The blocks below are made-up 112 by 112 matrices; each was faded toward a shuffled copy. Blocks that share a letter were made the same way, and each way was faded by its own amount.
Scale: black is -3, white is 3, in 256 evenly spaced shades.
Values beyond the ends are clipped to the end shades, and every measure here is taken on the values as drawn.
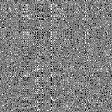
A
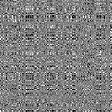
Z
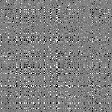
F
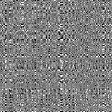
Z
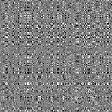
Z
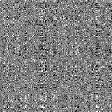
A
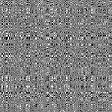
Z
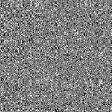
A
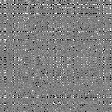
F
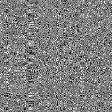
A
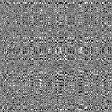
Z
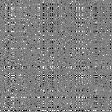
F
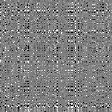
F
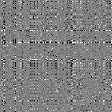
F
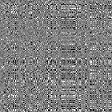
Z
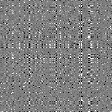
F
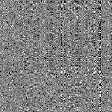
A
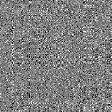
A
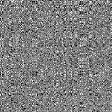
A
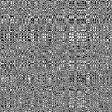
Z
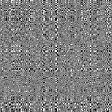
Z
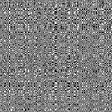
Z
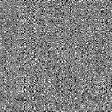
A
